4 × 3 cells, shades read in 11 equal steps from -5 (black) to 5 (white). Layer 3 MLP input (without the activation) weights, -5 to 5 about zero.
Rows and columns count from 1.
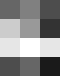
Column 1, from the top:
-1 3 4 -2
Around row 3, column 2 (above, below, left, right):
1 -1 4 4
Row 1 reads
-1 0 -2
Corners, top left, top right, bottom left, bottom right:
-1 -2 -2 -4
